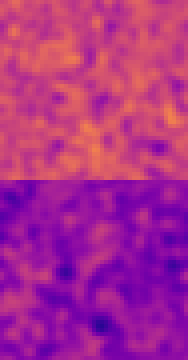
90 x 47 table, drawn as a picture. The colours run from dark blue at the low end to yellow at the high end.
The table splits into 2 rows of 1 panel. Panel 1,1: middling, blotchy. Panel 2,1: low, blotchy.
